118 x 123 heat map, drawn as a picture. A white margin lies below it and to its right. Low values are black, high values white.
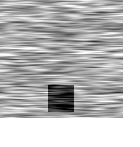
Ninth with the lowest average: bottom middle. Odd patch: lower, in the bottom middle. Grain: streaks across.
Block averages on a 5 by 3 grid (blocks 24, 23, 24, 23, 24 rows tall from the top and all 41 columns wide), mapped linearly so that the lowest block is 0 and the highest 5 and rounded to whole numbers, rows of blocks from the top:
4 4 4
4 3 4
4 4 5
4 2 4
5 0 4
